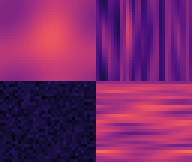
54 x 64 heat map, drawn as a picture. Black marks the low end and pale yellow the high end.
It is made of 2 by 2 panels. Panel 1,1: middling, smooth. Panel 1,2: low, streaked downward. Panel 2,1: very low, fine-grained, faint in contrast. Panel 2,2: middling, streaked across.
